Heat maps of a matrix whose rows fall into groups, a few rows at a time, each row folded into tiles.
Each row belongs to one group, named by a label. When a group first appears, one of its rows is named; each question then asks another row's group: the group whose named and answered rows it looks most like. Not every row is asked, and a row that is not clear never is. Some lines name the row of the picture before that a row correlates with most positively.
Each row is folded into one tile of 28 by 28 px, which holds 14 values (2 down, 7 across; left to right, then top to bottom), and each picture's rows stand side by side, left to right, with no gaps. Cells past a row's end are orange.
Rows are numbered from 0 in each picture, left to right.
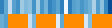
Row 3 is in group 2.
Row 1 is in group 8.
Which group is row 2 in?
8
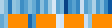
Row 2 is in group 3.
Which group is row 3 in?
2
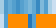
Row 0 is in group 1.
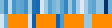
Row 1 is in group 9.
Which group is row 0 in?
8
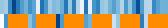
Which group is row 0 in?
1
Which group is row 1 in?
8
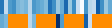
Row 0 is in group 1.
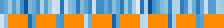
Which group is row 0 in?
2
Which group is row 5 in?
3
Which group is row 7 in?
8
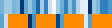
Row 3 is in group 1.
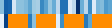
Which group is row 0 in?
9
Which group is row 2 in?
9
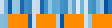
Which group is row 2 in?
9
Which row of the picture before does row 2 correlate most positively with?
0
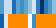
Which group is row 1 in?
1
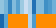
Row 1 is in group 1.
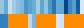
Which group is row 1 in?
2
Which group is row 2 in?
3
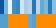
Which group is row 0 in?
8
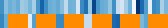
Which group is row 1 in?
1
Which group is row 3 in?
3
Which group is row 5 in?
8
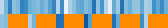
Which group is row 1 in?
2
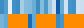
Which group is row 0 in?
8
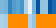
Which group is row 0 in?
3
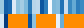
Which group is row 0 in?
9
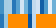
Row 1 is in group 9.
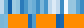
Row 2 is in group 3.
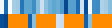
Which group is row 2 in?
3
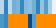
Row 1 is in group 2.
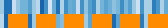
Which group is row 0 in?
9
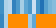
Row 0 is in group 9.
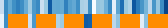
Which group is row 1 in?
9
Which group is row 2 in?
3
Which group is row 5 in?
2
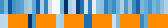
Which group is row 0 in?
3
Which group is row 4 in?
2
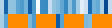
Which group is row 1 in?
8
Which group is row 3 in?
3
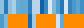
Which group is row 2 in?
8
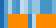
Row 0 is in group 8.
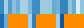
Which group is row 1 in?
9
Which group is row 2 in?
9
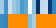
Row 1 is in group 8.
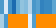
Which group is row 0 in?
1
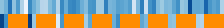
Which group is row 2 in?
1
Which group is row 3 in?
9
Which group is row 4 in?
9
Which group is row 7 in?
3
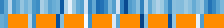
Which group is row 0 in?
8
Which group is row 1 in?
9
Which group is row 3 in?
1
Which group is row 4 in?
1
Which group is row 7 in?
1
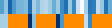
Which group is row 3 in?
9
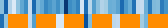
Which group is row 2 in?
3
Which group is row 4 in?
3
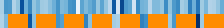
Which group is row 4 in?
3
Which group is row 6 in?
9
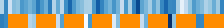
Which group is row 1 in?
3
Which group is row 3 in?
1
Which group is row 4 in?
2
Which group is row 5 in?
2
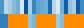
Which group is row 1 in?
3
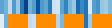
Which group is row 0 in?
2
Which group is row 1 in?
3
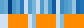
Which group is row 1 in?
2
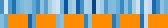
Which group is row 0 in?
1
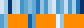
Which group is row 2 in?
2
